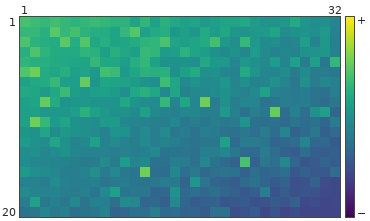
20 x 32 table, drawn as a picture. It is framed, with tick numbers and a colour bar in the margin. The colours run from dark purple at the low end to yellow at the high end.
The top left is the ninth with the highest average. No regular stripes run through it. The halves do not mirror each other. The field climbs toward the top left. The bottom right is the ninth with the lowest average.
